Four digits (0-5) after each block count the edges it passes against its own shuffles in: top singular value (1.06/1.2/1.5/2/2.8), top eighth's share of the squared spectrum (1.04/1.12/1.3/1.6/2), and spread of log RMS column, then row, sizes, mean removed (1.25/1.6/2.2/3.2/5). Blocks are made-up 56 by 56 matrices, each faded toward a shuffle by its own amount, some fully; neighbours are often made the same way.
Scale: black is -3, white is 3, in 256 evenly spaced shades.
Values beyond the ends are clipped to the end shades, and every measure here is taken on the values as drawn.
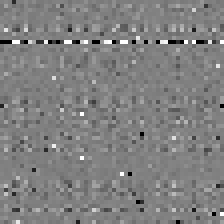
4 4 0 2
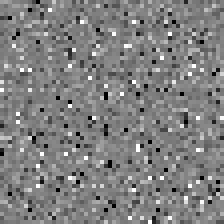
0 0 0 0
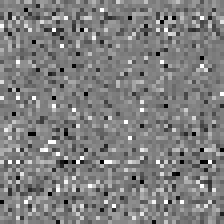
3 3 2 2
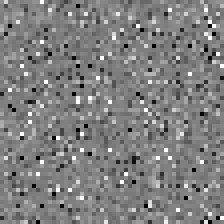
2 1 0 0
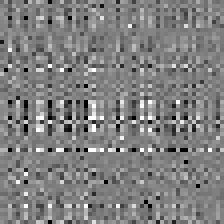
5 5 3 3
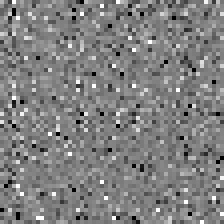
3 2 1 0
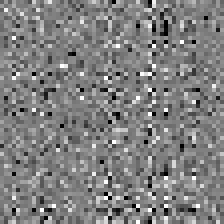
4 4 3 2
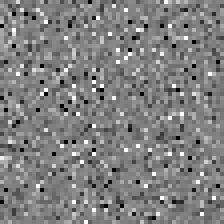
2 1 0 0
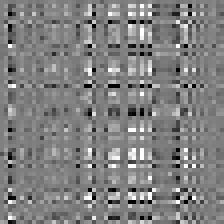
5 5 4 4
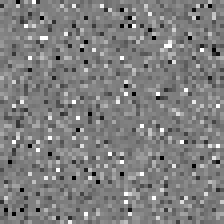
0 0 0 0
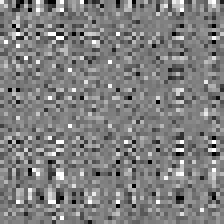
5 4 3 3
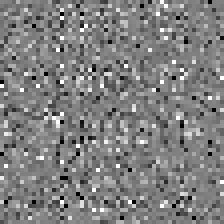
3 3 1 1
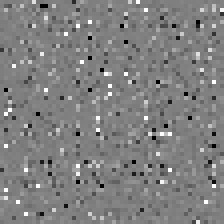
3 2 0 0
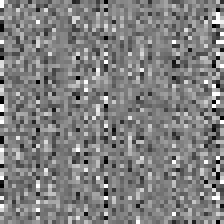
2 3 4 0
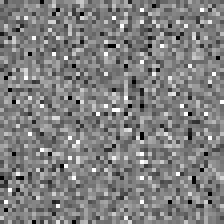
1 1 1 0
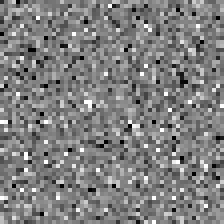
0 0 0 0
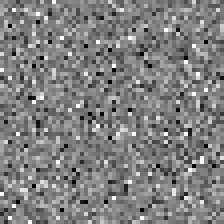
0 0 0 0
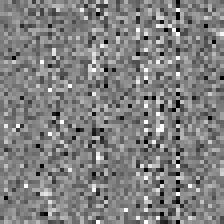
2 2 3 0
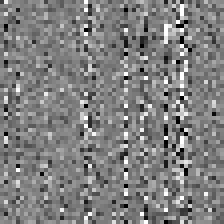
2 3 4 0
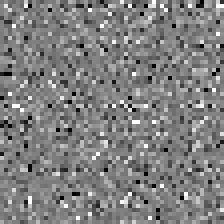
3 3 1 2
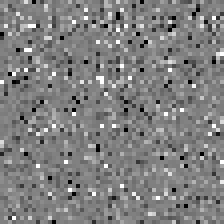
3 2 0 1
